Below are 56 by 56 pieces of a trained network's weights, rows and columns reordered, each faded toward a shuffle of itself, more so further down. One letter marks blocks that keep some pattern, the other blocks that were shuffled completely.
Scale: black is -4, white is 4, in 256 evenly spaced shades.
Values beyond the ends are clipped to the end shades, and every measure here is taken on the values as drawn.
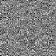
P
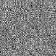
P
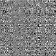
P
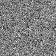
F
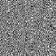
P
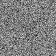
F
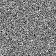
F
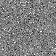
F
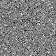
F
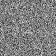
F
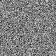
F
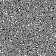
F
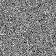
F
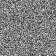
F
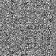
P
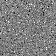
F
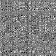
P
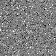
F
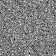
F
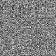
P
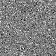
F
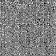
P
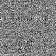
P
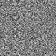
P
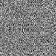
P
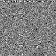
P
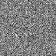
P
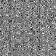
P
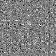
P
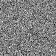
F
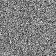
F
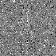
P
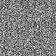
P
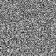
P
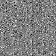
P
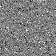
F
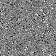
F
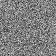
F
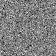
F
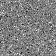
F
